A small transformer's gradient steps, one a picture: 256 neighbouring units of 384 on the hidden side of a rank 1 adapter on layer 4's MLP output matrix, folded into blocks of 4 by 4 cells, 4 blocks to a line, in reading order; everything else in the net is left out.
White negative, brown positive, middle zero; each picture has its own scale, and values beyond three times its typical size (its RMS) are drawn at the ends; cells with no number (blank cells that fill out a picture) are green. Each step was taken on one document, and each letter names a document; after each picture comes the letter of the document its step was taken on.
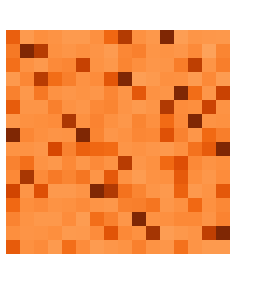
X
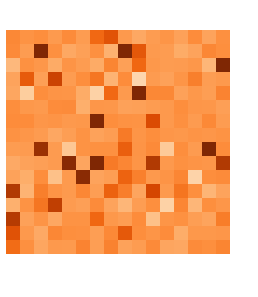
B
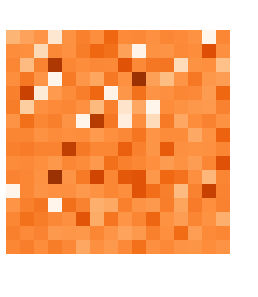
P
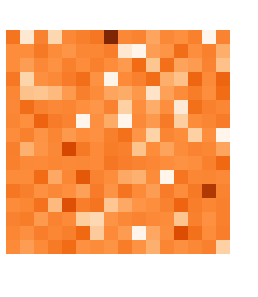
P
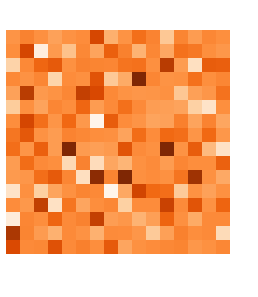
B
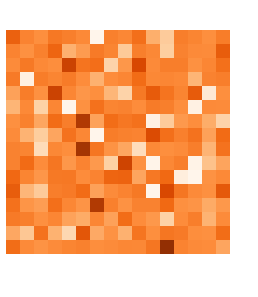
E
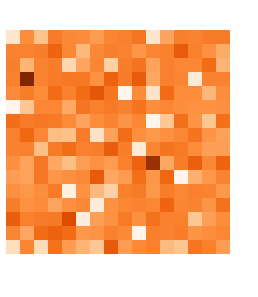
E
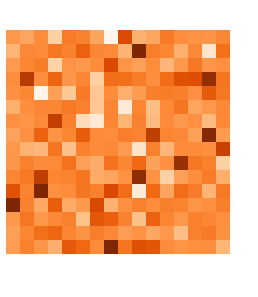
P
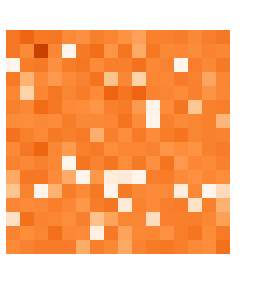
B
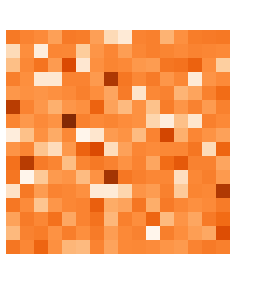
X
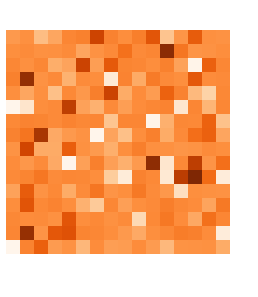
E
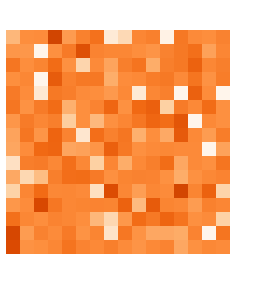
X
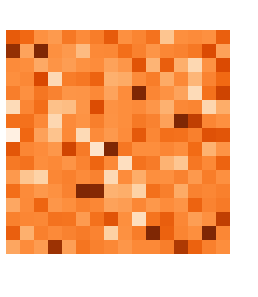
X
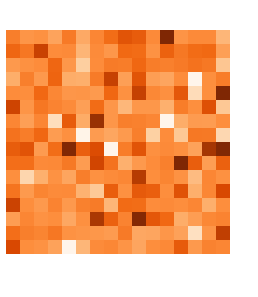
X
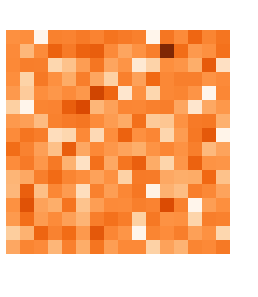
E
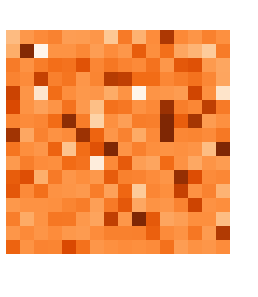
X
